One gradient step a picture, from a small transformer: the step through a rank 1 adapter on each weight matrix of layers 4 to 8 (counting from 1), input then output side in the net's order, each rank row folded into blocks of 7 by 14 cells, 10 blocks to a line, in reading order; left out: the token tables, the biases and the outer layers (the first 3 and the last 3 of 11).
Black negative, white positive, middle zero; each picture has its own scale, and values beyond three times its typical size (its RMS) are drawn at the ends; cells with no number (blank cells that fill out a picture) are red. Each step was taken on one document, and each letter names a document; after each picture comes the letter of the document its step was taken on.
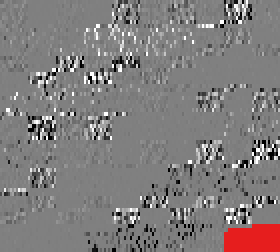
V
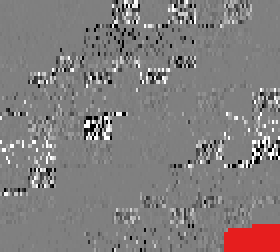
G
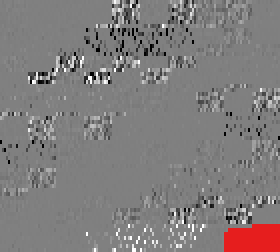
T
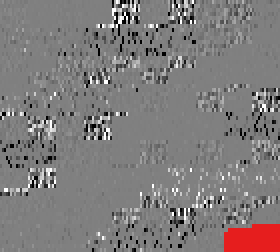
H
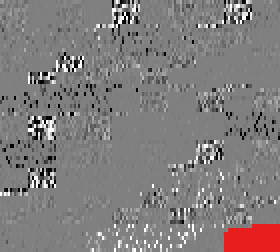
H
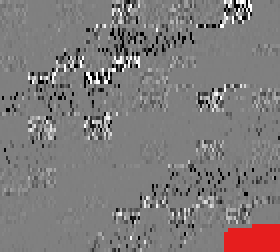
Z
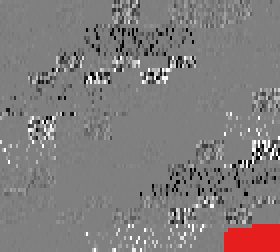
T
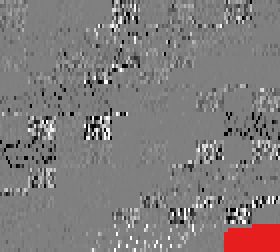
H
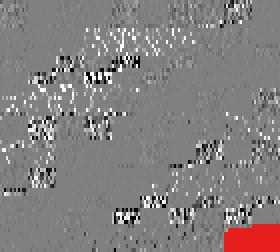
G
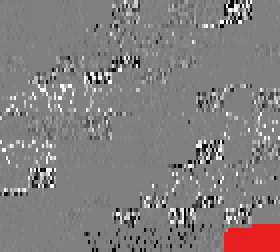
G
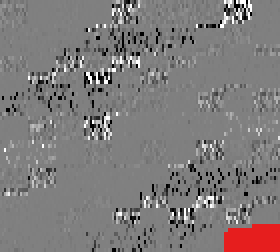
Z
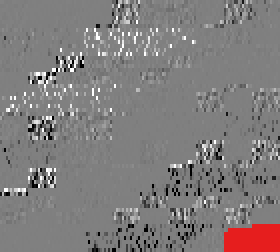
V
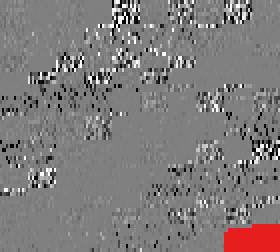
H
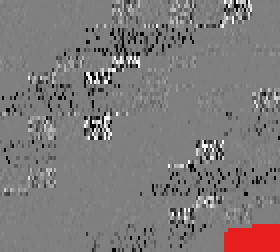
Z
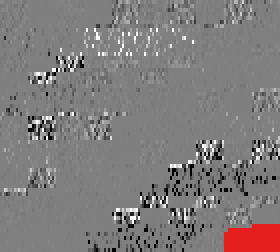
V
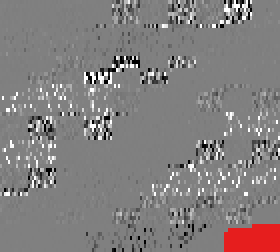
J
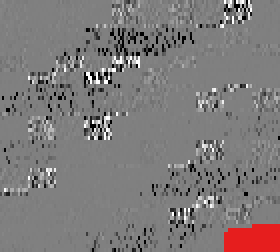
Z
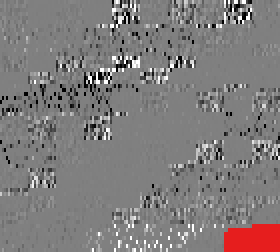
H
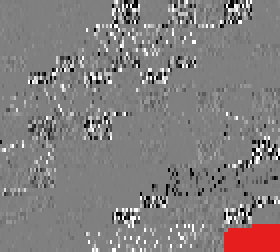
G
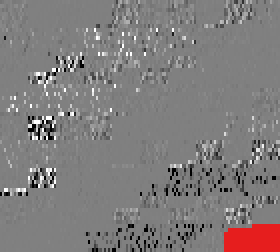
V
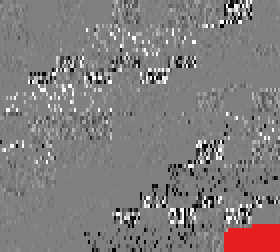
G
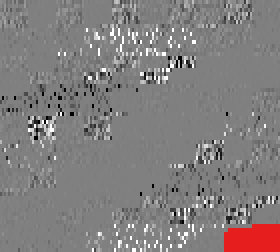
H
